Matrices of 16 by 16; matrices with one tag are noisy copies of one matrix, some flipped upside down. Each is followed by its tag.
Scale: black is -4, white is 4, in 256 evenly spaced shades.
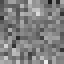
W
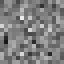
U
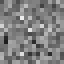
U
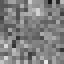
W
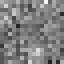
W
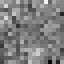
W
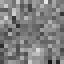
W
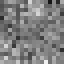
W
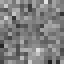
W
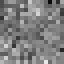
W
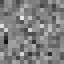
U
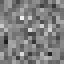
U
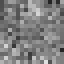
W
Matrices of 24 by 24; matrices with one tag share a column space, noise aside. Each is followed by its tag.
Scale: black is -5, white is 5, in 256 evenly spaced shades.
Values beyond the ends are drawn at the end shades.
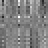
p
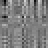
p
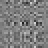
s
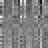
p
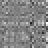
s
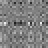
s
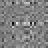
s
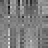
p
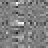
s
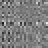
s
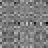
s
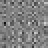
s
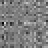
s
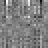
p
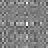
s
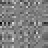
s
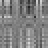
p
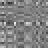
s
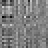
p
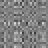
s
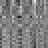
p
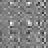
s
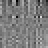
p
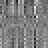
p
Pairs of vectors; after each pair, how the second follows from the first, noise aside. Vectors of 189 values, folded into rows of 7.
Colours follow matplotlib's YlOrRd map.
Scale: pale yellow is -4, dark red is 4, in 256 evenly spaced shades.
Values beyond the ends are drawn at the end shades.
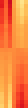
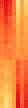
reversed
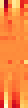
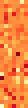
shuffled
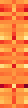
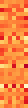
sign-scrambled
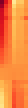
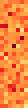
shuffled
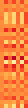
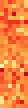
shuffled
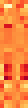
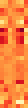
reversed
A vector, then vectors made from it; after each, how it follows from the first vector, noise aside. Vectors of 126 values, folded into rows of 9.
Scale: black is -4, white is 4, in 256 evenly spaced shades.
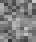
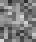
reversed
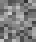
reversed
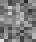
reversed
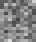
sign-scrambled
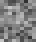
reversed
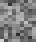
reversed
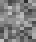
reversed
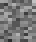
sign-scrambled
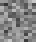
sign-scrambled
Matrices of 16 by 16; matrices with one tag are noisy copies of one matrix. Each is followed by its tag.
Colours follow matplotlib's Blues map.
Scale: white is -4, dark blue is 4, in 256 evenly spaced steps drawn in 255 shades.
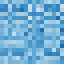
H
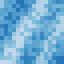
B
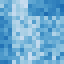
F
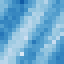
B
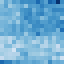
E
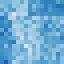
F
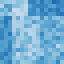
F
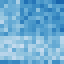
E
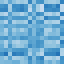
H
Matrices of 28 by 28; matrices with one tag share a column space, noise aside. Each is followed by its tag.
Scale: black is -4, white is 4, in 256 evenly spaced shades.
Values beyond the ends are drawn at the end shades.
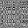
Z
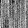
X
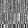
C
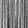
X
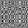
Z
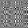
Z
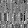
C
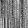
X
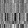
C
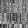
C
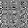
Z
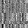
C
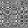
Z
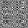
Z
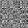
Z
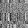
C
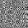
Z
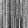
X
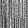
X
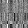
C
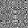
Z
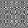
Z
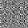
Z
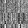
C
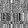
C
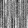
X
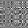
Z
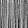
X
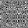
Z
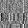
C
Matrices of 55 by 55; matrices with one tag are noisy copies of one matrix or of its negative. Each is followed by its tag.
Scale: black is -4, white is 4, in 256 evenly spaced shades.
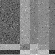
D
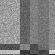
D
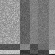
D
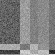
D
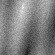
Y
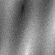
Y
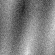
Y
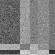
D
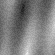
Y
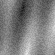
Y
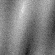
Y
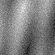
Y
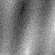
Y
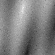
Y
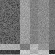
D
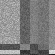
D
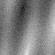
Y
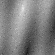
Y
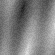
Y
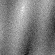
Y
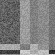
D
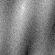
Y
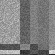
D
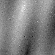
Y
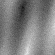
Y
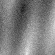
Y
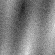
Y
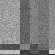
D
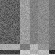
D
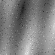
Y
